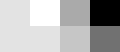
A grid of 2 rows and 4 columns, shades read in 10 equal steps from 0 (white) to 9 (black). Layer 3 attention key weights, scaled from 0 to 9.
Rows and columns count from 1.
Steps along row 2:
same up up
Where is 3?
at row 1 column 3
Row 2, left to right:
1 1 2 5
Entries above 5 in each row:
1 0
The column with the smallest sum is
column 2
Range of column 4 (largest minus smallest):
4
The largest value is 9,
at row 1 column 4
